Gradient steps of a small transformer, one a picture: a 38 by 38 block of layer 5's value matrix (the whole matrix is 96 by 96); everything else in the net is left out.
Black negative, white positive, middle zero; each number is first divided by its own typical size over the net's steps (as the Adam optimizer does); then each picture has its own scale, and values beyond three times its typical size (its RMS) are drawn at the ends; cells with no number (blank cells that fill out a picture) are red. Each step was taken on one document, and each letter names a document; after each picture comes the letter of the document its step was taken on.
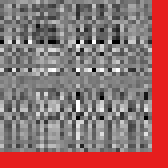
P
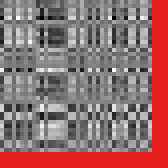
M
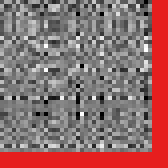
P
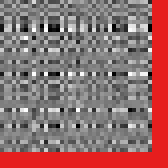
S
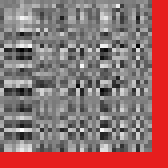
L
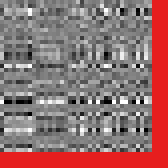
L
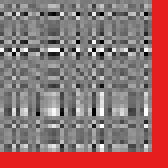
P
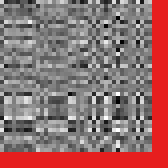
L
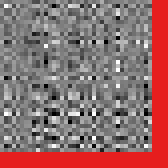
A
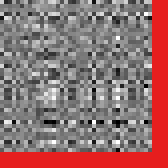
A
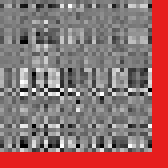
S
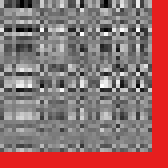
L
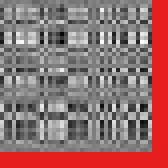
M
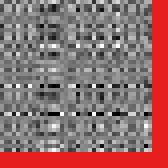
P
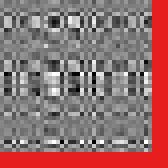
A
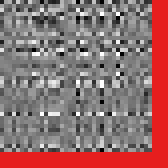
P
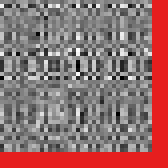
M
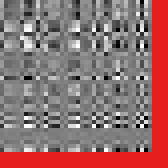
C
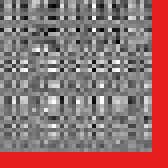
P
